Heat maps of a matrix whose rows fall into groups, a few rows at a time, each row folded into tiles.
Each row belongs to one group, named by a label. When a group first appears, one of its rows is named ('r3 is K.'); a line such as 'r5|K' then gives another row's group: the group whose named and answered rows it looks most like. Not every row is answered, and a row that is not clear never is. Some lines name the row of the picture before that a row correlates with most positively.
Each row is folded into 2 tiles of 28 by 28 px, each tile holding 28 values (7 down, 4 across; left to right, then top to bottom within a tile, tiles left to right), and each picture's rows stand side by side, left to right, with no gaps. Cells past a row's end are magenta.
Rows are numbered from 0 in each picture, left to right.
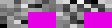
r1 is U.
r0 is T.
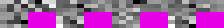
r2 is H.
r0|U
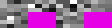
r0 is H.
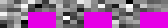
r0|T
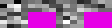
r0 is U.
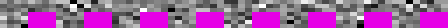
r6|T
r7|U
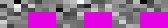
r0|U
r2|U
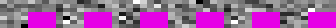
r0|T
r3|U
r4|H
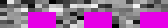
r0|H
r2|T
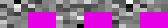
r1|T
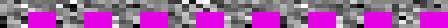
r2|T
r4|T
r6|T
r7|H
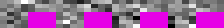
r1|H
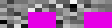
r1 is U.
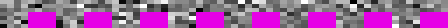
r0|T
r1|T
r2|H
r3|T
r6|U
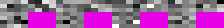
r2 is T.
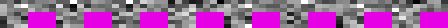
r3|H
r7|H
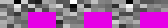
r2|U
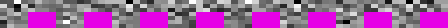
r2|U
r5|U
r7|U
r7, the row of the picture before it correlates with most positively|0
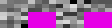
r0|T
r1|U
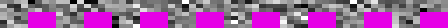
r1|U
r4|H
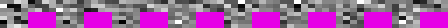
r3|H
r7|H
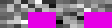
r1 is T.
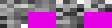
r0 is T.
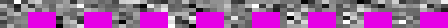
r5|H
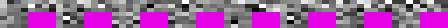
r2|T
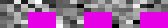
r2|T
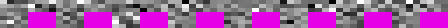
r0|H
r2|T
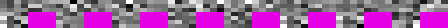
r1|U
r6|T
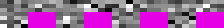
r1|H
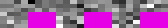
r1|T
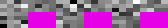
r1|U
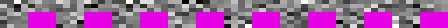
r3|U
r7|T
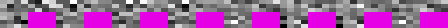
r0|U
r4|H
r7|H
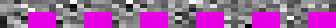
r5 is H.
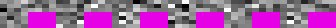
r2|H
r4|H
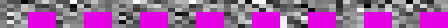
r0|H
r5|T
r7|U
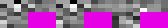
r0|U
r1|U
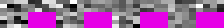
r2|T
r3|H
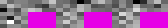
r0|H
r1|H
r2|H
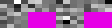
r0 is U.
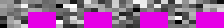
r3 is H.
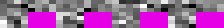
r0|T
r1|T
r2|H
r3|T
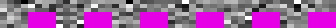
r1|T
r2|U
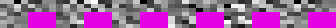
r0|U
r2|U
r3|T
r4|U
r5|U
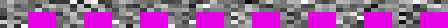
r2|T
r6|T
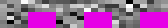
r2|U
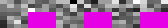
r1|U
